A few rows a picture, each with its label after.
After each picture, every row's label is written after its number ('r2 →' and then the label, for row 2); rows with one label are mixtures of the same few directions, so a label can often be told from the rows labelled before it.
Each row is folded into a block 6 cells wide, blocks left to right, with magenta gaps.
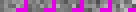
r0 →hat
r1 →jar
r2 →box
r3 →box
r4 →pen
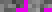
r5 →hat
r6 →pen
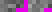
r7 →hat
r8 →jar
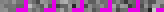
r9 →box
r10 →box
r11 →box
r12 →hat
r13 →hat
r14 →pen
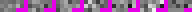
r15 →box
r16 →box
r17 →box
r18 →hat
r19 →box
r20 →pen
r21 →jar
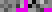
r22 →box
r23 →hat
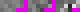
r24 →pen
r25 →pen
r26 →jar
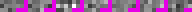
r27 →hat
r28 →pen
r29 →box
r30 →hat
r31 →pen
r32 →jar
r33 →pen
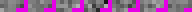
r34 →pen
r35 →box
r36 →box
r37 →pen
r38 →jar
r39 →hat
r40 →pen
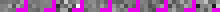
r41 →jar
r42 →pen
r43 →jar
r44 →box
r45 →jar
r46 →pen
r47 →hat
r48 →box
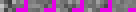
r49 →box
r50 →hat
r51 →box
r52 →box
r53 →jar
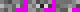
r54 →box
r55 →jar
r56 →pen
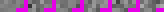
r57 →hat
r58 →hat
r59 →box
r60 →jar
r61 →hat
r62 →pen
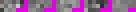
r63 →box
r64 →jar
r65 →hat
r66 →hat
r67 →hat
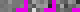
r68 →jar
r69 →box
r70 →pen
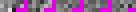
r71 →pen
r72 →pen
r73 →jar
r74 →hat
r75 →jar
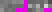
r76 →box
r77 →box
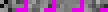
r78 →hat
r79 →jar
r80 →hat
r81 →box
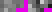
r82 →box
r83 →box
